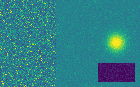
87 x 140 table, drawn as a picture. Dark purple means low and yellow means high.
Seam: vertical, 40% of the way across, the right part calmer. Mirror symmetry: none. Ninth with the lowest average: bottom right. Odd patch: lower, in the bottom right. Bumps: one, in the middle right.
